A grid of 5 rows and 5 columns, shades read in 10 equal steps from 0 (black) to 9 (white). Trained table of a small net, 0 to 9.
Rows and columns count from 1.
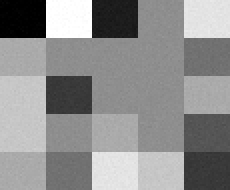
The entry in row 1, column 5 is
8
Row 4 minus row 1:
7 -4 5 0 -5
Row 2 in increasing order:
4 5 5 5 6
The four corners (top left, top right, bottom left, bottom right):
0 8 6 2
